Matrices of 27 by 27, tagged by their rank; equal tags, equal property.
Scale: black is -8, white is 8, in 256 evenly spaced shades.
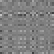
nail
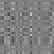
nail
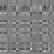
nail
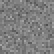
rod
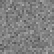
rod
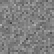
rod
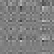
nail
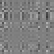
nail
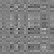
nail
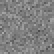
rod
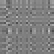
nail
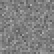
rod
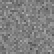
rod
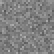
rod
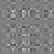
nail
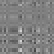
nail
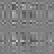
nail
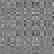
nail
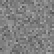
rod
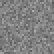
rod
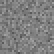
rod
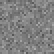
rod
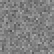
rod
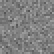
rod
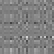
nail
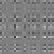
nail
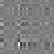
nail
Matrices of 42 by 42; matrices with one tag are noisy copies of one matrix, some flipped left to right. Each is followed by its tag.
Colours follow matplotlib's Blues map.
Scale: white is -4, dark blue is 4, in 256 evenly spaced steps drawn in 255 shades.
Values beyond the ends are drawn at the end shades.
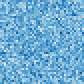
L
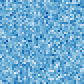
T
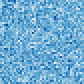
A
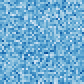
L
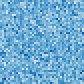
L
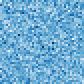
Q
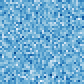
T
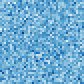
L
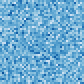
L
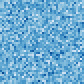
L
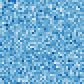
A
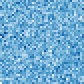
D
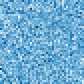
Q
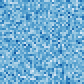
T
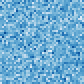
D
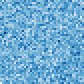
D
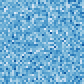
A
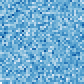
D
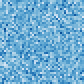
L
